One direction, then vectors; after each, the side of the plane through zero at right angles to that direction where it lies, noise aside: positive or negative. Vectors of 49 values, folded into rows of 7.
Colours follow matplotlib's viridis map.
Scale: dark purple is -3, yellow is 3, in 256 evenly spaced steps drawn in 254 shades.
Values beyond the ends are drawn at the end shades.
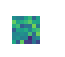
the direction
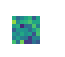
positive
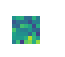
negative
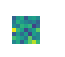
negative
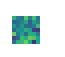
negative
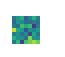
negative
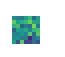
positive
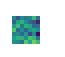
negative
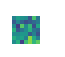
negative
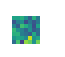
negative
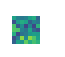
negative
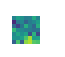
negative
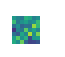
positive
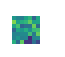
positive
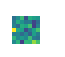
negative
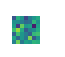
negative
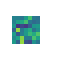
positive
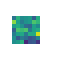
positive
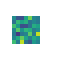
positive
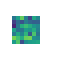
negative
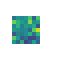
positive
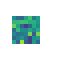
positive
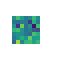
negative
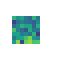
negative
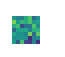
positive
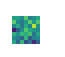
positive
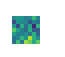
negative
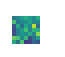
positive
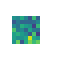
negative
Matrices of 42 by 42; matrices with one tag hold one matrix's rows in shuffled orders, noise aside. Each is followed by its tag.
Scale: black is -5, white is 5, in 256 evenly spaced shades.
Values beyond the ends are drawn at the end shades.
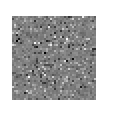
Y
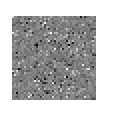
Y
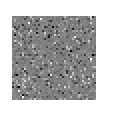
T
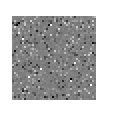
T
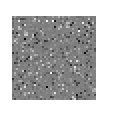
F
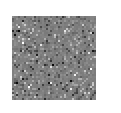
T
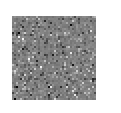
T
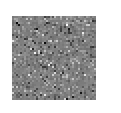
Y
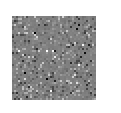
F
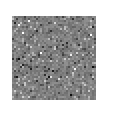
T
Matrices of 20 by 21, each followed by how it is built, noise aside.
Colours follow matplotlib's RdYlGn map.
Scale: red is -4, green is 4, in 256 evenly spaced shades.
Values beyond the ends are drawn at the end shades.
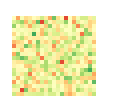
noise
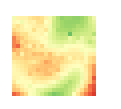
smooth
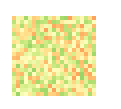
noise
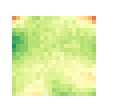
smooth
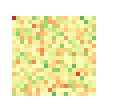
noise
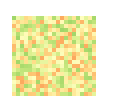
noise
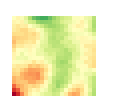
smooth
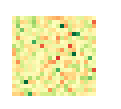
noise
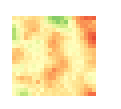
smooth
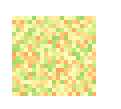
noise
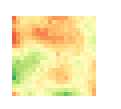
smooth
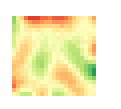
smooth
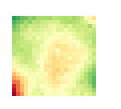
smooth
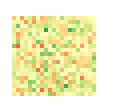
noise
